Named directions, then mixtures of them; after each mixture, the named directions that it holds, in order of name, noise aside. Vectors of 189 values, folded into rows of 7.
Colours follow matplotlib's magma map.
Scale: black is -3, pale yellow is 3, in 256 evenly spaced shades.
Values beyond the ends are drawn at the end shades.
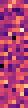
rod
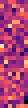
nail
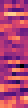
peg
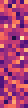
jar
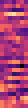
peg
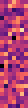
rod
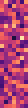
jar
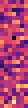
jar, peg, rod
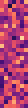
jar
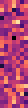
jar, nail, rod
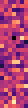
jar, peg, rod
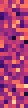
jar, rod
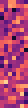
nail, rod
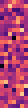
rod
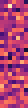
jar, peg, rod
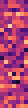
jar, nail, peg
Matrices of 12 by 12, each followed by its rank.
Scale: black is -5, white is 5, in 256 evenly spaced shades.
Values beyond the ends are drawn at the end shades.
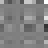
one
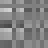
one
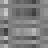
one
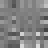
two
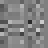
two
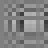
one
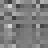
two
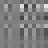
one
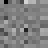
two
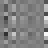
one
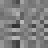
two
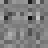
two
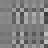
one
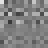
two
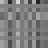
one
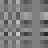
one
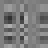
one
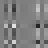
one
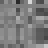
two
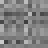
two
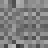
two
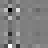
one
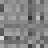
two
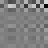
one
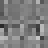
two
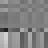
one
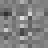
two
